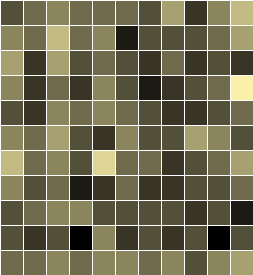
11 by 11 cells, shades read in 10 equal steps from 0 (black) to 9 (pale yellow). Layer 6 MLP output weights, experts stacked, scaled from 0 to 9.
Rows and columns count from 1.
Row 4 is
5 2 4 2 5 3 1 2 3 4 9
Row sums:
47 45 37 40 37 45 50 33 35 26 50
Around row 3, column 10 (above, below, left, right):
4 4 2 2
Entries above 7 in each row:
0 0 0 1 0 0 1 0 0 0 0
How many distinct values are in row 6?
5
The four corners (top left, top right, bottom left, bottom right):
3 7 4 6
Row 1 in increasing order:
2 3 3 4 4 4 4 5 5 6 7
